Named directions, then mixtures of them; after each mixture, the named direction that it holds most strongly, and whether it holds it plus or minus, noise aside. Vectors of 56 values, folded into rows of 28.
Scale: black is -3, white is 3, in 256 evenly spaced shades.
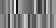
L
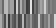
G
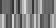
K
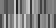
G, minus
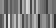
G, minus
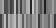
G, minus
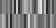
L, minus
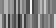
G, plus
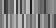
G, minus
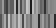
G, minus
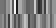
L, plus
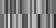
L, minus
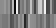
L, minus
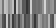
G, plus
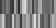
K, plus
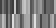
K, plus
